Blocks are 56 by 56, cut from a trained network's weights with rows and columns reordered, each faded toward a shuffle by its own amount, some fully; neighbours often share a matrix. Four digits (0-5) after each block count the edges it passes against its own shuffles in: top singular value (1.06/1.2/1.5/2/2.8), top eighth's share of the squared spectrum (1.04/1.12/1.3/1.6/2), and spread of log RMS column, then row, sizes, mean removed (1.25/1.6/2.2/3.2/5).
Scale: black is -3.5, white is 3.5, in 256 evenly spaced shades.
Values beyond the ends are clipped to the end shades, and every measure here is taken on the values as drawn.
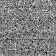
2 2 1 0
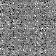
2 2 2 0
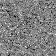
0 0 0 0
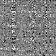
3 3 3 0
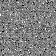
0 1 0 0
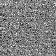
1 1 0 0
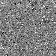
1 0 0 0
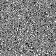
0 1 0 0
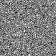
0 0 0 0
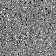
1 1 0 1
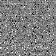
2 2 2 0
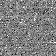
1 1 0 0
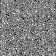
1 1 0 0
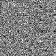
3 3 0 1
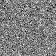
0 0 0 0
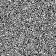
1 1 0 0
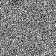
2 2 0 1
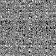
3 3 3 1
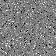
0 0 0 0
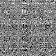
3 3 2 1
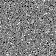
0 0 0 0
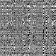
3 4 3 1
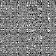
3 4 3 1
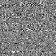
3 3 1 3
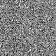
2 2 0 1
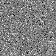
0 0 0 0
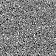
1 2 0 0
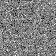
1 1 0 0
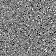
0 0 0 0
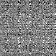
3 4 3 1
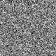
2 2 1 0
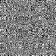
3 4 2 3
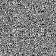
2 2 0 2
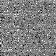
2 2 1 0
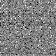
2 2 1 0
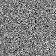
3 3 1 1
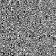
3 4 2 1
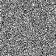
2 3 1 0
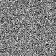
2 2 1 0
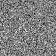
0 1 0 0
